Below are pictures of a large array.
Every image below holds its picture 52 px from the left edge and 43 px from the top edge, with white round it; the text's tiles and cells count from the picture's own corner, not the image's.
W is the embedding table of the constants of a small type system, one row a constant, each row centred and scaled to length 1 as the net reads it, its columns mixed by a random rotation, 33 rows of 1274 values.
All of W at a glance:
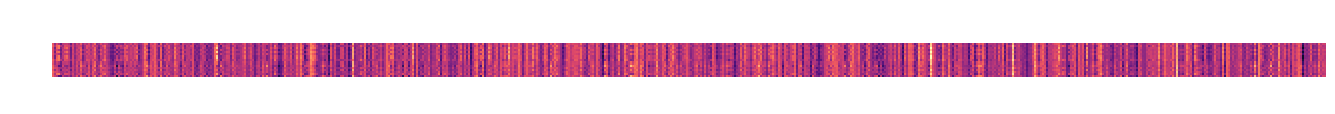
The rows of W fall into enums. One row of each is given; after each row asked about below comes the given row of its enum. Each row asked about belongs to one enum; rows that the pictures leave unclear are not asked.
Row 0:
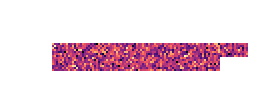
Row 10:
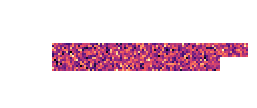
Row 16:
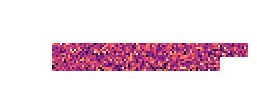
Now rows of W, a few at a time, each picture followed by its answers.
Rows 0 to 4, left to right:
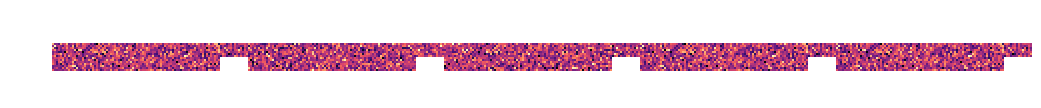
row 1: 10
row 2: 16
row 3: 0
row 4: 0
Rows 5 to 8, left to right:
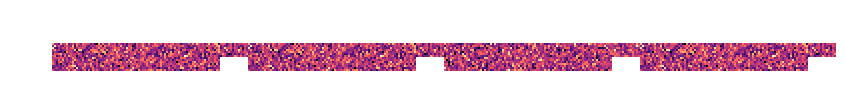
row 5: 0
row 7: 10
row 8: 0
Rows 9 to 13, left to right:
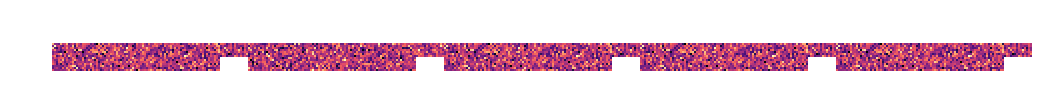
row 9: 0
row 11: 0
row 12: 0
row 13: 0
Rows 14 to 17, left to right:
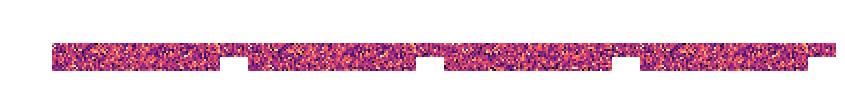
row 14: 0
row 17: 0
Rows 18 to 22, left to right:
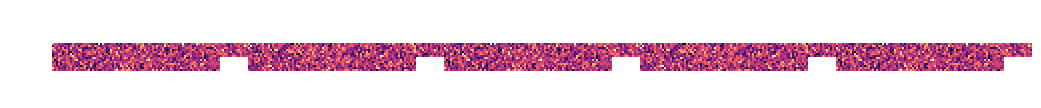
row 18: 10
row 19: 0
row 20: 10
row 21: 0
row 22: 10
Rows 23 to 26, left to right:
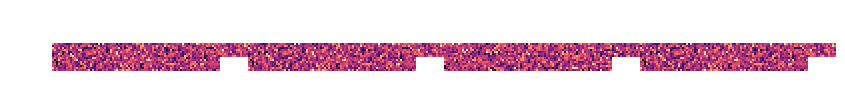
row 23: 10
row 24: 10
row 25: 16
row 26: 10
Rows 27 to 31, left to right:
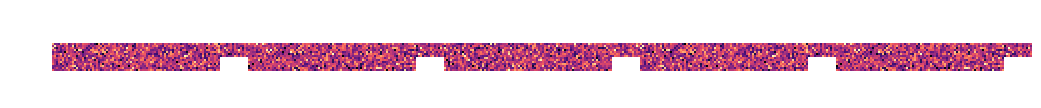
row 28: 16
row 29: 10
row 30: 0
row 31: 16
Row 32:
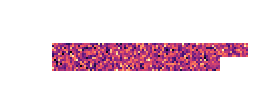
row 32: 10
